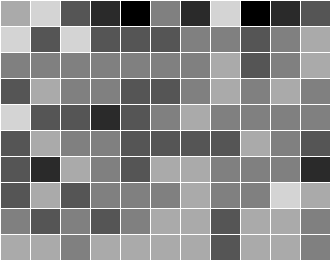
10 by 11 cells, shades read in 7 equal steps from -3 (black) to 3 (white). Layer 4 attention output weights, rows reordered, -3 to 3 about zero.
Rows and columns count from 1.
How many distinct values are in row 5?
5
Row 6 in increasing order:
-1 -1 -1 -1 -1 -1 0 0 0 1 1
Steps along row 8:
up down up same same up down same up down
